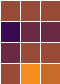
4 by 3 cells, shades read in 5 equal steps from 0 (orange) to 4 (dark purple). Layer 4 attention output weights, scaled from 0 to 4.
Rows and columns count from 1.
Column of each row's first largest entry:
1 1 1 1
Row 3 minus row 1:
1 0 0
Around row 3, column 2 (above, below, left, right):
3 0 3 2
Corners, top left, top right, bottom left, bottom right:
2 2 2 1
